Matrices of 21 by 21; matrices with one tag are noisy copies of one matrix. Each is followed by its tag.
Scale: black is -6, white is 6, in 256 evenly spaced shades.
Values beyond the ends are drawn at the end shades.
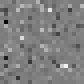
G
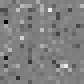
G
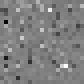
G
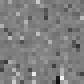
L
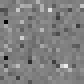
G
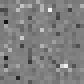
G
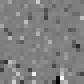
L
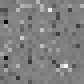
G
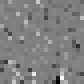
L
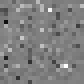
G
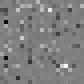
G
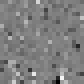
L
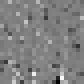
L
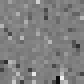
L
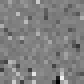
L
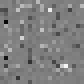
G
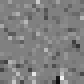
L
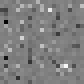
G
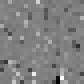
L
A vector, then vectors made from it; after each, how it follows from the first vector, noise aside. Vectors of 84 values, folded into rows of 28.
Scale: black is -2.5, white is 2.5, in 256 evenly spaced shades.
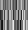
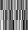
negated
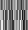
negated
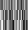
negated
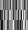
copied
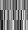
copied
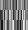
copied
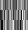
copied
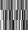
negated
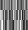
negated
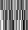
negated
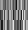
copied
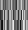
copied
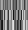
copied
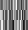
negated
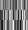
copied
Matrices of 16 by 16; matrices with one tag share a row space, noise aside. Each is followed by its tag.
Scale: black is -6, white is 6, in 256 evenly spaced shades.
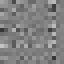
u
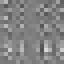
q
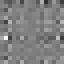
q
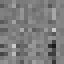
u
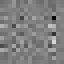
u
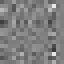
u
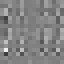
q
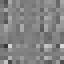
q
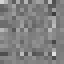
u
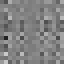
q
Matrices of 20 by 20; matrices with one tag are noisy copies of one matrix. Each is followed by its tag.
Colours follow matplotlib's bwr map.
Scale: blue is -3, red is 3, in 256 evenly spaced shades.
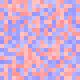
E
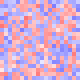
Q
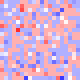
Q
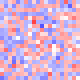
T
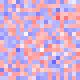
T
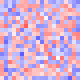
Q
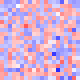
Q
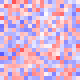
E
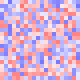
Q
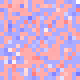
E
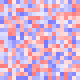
T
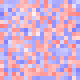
Q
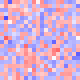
E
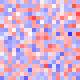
T
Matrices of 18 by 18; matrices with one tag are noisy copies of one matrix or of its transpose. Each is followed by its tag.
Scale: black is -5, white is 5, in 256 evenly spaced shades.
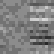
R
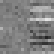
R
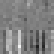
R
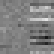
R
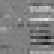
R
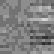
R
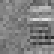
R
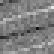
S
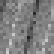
S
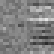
R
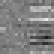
R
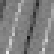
S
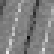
S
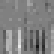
R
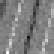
S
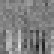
R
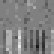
R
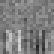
R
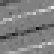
S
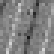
S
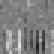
R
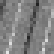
S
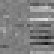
R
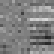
R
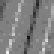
S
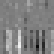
R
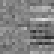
R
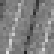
S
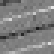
S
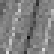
S
